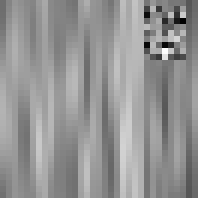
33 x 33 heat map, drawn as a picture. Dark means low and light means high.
The top right is the roughest part. Streaks run downward. An odd patch, rougher than its surroundings, sits in the top right.
